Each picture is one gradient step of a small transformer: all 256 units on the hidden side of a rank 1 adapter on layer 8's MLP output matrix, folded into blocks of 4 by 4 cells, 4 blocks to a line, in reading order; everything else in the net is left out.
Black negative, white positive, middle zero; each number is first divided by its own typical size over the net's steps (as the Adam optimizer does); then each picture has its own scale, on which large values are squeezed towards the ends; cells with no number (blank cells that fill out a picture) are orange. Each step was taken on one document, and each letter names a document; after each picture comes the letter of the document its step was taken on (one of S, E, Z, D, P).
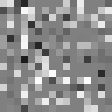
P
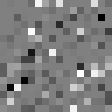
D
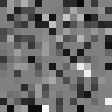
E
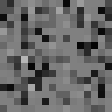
P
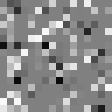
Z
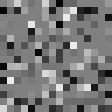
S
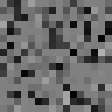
Z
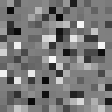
Z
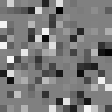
Z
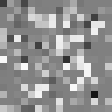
E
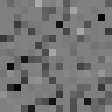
D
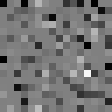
E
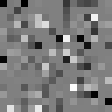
E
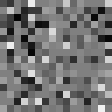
P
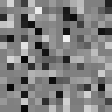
P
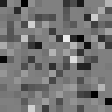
E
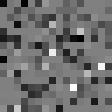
E
